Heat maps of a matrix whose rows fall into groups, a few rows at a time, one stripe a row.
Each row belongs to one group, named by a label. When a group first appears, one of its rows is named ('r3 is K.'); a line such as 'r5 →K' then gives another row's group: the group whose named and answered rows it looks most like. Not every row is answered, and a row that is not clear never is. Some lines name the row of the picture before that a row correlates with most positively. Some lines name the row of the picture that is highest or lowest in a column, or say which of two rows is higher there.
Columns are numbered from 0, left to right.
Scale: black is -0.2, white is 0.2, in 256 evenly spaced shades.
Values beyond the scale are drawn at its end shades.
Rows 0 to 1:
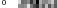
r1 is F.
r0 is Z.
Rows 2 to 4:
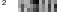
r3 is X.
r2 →F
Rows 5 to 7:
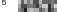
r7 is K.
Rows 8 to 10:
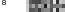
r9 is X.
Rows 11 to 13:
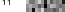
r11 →X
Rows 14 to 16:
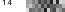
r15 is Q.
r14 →F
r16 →Z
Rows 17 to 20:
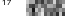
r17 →Q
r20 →X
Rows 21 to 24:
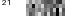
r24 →X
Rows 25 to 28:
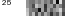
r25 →X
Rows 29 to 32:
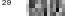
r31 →X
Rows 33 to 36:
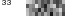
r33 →Q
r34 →F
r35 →Z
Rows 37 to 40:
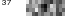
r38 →F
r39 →F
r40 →Q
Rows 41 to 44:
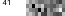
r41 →Q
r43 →Z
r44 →Q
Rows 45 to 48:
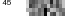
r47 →F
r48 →Z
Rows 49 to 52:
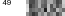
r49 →K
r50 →K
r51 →Z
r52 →K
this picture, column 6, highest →52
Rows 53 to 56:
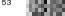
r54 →Q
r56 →Q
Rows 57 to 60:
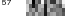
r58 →K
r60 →F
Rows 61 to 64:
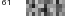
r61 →F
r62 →K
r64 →F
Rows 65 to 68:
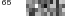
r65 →F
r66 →F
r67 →K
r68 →K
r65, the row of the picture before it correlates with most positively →61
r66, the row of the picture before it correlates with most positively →63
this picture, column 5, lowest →66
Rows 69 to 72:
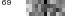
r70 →Q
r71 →Q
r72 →Z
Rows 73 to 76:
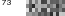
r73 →X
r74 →K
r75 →X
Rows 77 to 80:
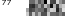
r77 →Z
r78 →K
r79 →K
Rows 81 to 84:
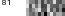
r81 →Q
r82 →X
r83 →X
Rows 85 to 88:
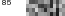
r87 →F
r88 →X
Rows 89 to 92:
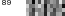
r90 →X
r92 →Z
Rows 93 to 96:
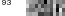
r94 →Q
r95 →X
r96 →F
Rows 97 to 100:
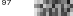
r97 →Q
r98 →Z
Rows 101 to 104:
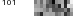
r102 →F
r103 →Q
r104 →K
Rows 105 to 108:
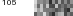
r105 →Q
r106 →X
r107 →Q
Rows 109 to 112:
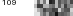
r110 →K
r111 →Q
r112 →Q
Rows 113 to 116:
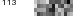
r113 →Q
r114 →Z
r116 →K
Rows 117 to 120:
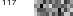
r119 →K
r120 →Z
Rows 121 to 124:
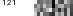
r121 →Z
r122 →F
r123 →X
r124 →X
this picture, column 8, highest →122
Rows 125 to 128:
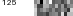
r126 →K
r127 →Q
